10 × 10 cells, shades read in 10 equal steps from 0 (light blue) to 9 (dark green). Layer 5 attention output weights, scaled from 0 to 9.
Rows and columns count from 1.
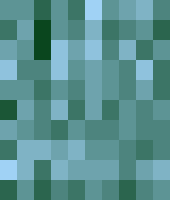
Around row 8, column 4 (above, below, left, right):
6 2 2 2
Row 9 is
0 2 6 2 3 3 3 5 3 2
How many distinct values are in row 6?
6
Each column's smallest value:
0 2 2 1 2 0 3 2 1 2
